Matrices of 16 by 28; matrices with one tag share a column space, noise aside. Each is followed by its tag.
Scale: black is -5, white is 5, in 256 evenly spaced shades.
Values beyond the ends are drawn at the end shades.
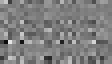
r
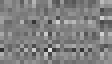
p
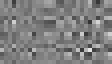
p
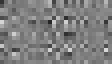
p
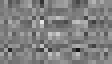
p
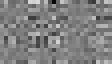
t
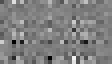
r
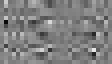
p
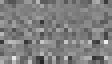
r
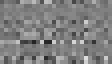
r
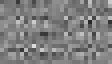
p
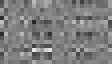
p
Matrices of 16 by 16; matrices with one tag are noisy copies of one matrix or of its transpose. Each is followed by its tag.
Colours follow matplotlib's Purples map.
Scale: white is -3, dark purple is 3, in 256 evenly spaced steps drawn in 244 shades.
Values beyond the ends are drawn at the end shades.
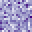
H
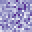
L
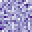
H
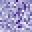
L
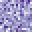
H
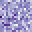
L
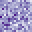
L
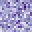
L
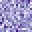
H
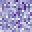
L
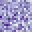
L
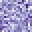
H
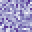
H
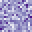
H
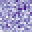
L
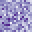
L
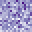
L
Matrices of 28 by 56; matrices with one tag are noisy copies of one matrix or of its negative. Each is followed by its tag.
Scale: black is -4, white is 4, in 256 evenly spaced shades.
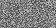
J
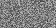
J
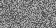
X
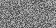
J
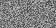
J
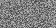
J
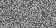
X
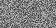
X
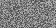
J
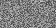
J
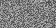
J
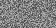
X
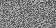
J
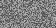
X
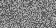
X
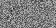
J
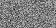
J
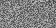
J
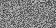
J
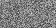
J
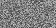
J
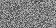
J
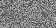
X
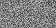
J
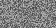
X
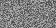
J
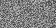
J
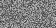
X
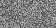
X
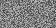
J
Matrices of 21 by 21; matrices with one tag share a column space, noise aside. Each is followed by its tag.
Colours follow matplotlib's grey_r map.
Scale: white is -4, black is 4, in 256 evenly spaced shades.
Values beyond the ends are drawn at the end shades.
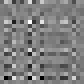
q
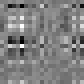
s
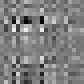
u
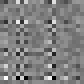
q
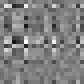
s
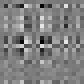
s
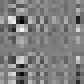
u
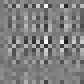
s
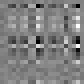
s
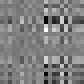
u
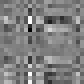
u
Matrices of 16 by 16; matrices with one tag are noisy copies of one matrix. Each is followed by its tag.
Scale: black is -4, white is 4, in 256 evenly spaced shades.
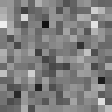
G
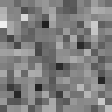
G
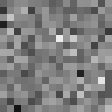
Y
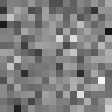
Y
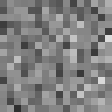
Y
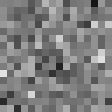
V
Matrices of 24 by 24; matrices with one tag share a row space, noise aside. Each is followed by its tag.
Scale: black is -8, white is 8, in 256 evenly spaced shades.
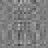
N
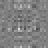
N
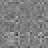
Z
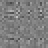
Z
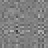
Z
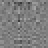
N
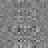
N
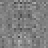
N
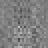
N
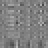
Z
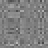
Z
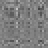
Z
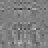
N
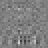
N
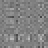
Z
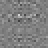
N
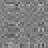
Z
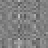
N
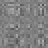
Z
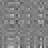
Z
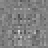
N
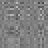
Z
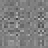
Z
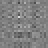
N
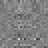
N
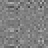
Z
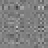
Z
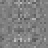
N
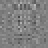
N
